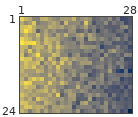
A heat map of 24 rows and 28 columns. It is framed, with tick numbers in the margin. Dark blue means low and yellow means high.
The texture is fine-grained noise. There are no regular stripes. The field climbs toward the left. The histogram is bell-shaped.
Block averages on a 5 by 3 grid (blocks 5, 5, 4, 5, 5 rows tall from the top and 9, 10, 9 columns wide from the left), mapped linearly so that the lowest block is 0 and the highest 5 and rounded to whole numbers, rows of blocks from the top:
4 3 0
5 2 1
5 3 0
5 2 0
4 2 0
